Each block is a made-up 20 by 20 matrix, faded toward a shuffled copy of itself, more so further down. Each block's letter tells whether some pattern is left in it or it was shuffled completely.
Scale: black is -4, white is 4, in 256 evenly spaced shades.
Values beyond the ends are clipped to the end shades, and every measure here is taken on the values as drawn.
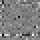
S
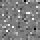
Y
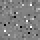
Y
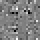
S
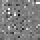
Y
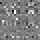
S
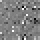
S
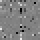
S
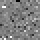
Y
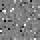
Y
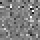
S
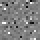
S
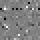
S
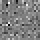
S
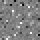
Y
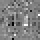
S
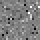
Y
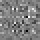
S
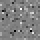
Y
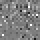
S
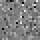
Y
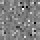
S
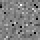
Y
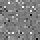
S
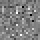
S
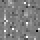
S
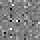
S
